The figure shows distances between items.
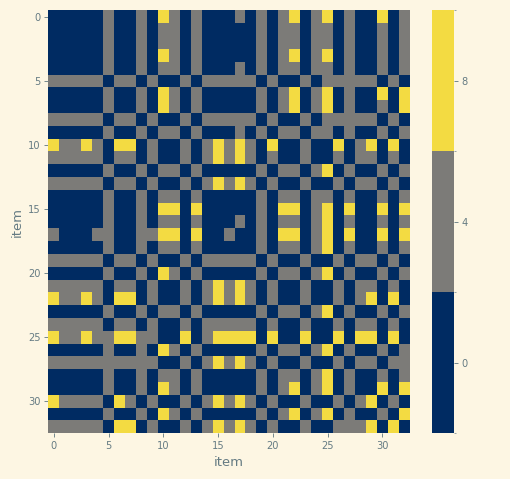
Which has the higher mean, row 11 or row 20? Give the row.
11
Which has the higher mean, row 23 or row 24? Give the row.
24
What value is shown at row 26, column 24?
4
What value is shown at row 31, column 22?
8
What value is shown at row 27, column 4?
4
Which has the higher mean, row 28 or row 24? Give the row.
24
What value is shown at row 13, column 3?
4
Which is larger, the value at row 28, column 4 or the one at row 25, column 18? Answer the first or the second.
the second
